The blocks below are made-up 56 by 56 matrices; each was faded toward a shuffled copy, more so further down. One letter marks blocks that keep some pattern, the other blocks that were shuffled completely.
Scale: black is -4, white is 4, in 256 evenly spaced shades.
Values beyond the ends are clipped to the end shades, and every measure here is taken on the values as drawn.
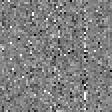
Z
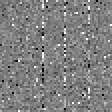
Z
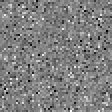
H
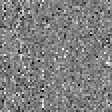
Z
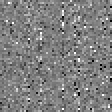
Z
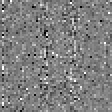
Z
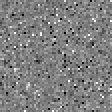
H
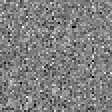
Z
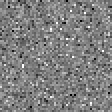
H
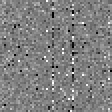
Z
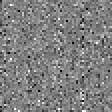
Z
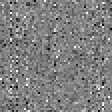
Z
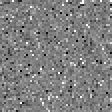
H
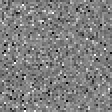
H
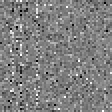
Z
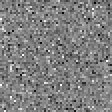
H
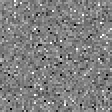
H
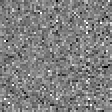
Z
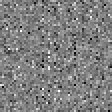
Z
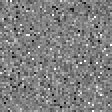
H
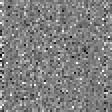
Z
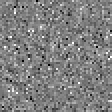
H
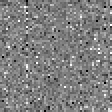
Z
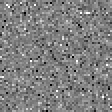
H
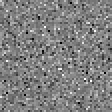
H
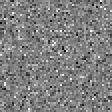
H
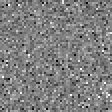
H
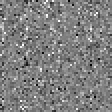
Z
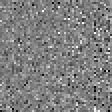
Z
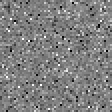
H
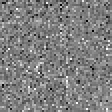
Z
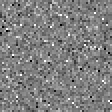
H
